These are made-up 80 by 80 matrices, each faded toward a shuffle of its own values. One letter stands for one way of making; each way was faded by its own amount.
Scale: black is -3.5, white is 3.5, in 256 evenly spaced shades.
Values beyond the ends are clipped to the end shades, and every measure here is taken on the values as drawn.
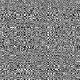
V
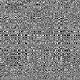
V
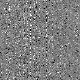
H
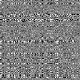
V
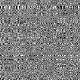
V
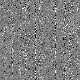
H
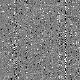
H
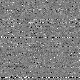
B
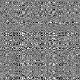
V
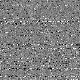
B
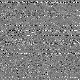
B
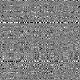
V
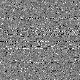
B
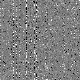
H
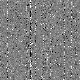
H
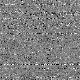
B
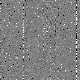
H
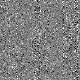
H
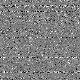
B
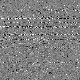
B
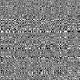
V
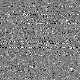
B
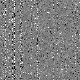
H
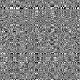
V
